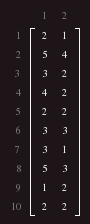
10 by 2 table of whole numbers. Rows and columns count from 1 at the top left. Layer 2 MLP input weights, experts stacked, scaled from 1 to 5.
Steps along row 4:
down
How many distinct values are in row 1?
2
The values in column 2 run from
1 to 4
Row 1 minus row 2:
-3 -3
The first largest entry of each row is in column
1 1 1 1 1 1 1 1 2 1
